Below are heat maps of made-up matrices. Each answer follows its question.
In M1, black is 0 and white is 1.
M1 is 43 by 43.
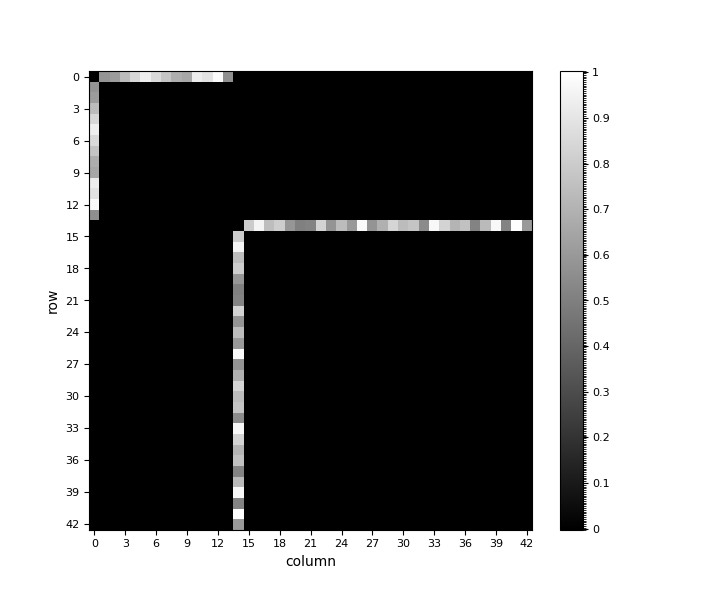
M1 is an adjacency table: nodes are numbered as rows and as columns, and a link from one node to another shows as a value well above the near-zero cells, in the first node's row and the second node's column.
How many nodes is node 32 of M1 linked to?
1
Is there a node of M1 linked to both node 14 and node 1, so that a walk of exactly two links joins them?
no
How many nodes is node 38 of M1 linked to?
1
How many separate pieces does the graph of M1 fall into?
2
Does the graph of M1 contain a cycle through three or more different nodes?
no
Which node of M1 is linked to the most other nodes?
node 14
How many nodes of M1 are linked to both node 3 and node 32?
0
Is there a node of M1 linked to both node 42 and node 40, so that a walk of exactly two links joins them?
yes
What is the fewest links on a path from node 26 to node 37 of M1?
2
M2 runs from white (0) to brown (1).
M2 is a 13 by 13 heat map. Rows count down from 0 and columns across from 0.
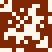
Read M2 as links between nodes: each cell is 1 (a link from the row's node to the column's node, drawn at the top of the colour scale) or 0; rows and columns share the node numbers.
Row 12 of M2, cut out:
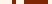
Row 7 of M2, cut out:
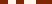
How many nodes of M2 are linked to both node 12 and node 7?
3
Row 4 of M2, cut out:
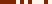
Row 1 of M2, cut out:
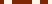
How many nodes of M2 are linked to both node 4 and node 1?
5
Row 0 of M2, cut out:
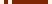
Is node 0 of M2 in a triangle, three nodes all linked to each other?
yes
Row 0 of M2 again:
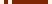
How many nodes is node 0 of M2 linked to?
10
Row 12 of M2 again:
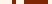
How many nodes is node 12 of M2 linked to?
7
